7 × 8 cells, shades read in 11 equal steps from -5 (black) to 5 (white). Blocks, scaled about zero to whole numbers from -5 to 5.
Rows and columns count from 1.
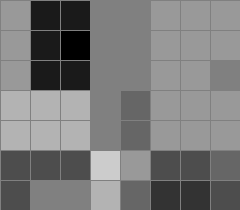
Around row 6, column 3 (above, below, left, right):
2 0 -2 3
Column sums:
3 -10 -11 5 -2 0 0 1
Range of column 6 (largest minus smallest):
4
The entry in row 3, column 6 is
1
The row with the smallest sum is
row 7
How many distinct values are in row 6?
4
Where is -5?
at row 2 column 3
